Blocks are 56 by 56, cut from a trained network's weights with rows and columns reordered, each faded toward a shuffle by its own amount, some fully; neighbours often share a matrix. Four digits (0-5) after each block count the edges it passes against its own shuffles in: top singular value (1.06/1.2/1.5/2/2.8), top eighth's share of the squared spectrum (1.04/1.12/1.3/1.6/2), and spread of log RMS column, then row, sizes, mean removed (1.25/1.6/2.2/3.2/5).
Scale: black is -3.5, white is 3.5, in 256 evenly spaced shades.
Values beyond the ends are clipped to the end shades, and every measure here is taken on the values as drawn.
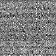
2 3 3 1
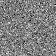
0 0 0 0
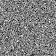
0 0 0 0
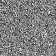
1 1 0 0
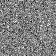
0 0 0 0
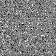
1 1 0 0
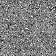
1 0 0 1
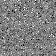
0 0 0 0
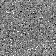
0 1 0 0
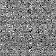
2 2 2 0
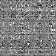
3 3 3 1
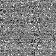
2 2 2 0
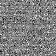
2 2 1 0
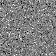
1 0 0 0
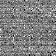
3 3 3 1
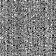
3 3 0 2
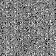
2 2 0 2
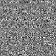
3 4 1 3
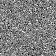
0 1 0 0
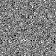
2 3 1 1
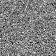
1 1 0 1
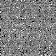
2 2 2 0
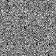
2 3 2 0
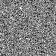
0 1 0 0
